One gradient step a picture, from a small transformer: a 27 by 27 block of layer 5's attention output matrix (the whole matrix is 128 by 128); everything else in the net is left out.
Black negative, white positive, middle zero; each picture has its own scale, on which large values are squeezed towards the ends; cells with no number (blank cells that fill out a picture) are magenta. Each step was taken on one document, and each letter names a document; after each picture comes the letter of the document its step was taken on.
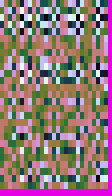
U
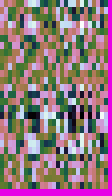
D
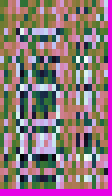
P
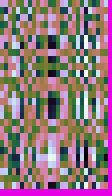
P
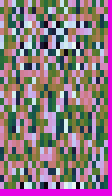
D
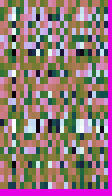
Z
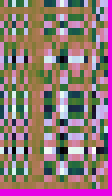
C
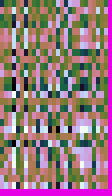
Z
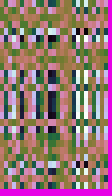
P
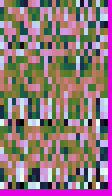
U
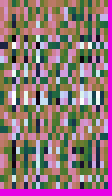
Z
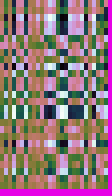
C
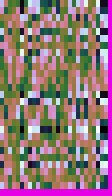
U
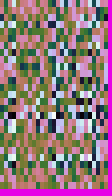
D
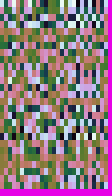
D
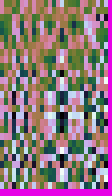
C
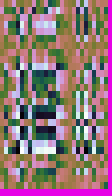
P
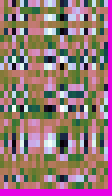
C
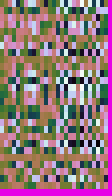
D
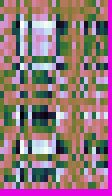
P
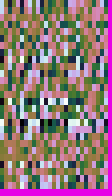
U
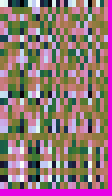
U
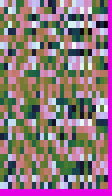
D
